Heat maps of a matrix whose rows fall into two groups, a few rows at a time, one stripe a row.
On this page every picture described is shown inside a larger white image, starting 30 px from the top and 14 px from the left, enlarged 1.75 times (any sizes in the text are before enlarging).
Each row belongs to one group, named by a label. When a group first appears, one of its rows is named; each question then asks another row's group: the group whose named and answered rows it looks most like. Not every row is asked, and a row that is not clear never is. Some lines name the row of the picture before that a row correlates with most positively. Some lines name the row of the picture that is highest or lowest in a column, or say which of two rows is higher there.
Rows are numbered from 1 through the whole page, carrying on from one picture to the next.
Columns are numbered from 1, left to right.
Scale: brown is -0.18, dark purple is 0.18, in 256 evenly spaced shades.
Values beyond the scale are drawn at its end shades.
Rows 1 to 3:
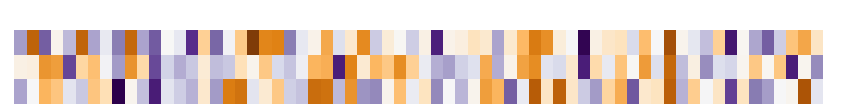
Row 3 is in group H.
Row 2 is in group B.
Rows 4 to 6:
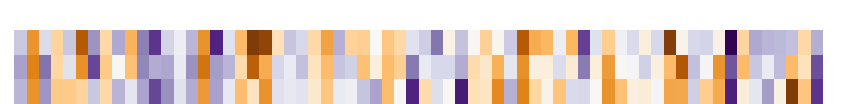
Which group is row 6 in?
H
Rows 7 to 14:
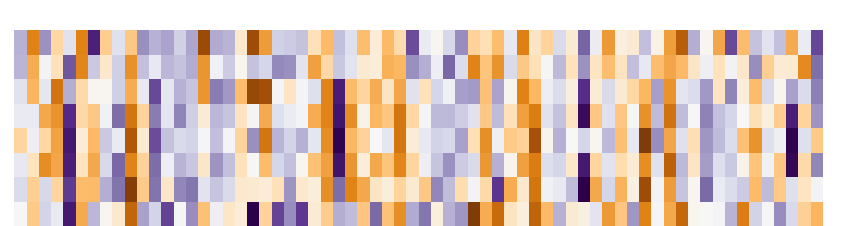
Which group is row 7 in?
H
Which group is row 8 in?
H
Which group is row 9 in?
B
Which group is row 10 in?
B
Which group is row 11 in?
B
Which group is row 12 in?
B
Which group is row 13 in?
B
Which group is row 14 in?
H
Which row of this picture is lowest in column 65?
8
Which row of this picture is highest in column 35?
13
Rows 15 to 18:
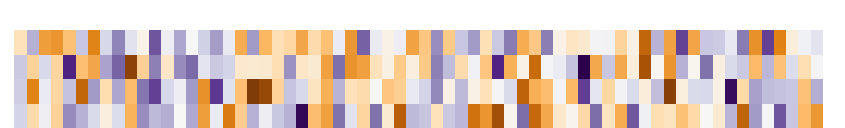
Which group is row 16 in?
B
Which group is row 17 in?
H
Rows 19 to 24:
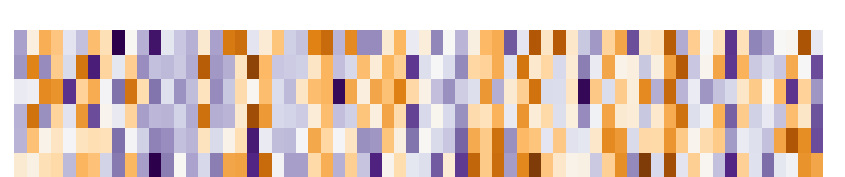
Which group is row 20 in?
H
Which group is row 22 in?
H
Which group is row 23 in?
H
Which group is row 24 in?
H
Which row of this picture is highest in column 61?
19
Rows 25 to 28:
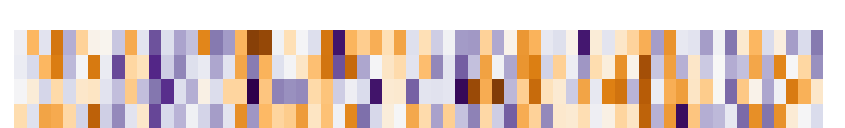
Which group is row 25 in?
B
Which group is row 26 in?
B
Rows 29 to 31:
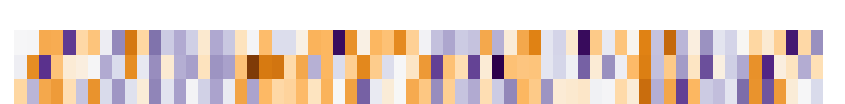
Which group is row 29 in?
B
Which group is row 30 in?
B
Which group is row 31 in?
B
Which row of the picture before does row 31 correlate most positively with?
28
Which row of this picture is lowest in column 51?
30
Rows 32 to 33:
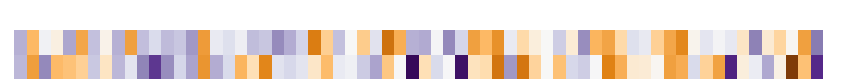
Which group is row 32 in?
H
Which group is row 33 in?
H
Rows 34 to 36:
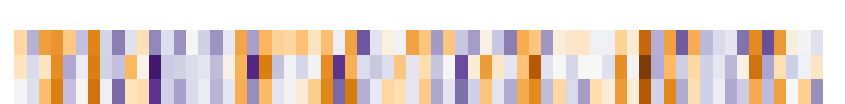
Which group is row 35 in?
B
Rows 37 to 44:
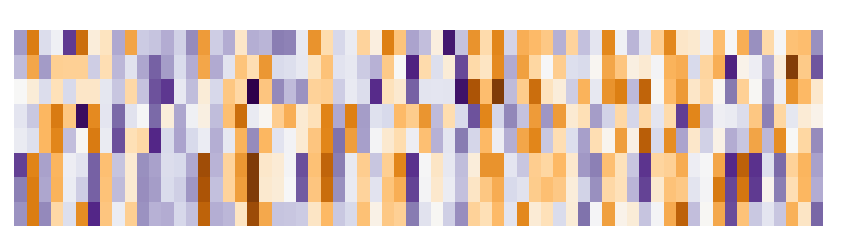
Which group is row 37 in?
H
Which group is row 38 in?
H
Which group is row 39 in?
H
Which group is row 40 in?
B
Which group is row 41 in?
B
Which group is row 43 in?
H
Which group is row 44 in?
H
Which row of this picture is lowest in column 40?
39
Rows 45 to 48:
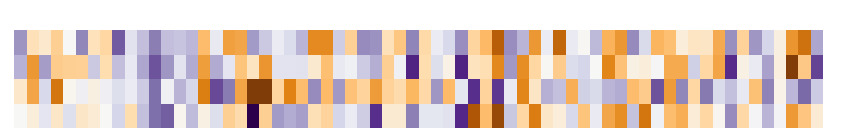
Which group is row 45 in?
H
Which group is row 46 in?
H
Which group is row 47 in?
B
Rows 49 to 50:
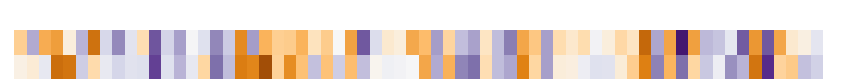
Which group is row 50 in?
B
